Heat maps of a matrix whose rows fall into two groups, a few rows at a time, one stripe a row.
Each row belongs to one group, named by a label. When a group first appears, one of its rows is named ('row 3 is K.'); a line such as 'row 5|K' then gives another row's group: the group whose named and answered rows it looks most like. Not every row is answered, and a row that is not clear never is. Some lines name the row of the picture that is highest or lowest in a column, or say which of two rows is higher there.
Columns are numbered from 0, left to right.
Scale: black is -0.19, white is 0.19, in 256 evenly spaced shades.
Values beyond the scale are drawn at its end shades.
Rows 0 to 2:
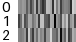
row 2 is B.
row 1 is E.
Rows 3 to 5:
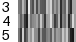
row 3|B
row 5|E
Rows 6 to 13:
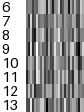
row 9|E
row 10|B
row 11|B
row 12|B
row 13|E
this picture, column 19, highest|13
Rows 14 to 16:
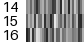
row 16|E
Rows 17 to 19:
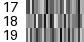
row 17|E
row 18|B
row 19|B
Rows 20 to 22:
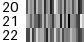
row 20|B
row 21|B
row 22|E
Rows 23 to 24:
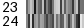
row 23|B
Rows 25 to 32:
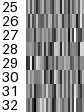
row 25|B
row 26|E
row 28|B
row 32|E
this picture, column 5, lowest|25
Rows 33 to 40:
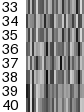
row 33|E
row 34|B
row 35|E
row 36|E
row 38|E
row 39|E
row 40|E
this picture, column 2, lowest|37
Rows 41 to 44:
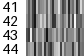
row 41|E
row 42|E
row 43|E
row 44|B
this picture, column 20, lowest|43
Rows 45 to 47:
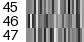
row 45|B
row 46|E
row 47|B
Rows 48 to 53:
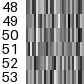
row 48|E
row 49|B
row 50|B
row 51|E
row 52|B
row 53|B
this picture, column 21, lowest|49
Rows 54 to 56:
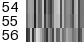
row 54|B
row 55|B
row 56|E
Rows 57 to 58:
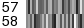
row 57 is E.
